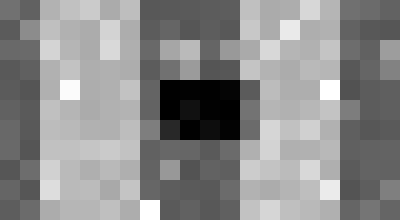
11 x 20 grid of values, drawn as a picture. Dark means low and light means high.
Odd patch: lower, in the centre. Ninth with the lowest average: centre. Stripes: upright, repeating 2 times.
